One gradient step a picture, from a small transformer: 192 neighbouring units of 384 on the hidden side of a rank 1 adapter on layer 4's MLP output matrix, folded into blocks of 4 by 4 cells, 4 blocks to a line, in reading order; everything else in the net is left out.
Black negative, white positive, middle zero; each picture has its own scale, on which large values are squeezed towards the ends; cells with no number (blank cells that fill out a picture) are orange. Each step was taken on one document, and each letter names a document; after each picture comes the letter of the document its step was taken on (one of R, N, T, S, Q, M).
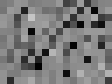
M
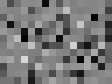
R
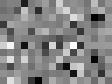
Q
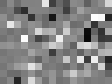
R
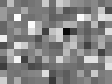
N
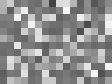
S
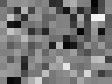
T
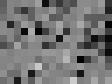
R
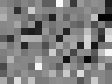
R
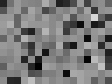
M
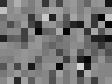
R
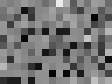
M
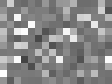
N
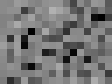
M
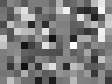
T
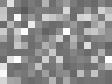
N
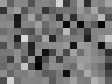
M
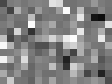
Q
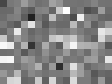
Q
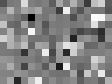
T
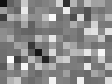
S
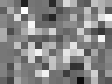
S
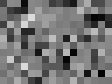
T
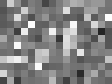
N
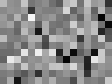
S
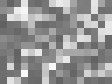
S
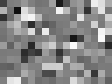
T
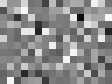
S
